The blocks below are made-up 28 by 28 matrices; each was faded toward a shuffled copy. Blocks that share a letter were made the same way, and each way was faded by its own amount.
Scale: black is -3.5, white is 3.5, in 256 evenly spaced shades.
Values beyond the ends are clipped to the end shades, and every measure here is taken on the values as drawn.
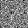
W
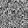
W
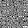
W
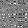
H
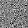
W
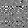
H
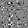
H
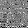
H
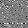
H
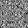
W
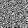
W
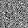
W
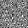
W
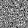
W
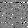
H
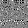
H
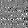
H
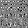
H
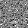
W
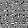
H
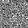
W
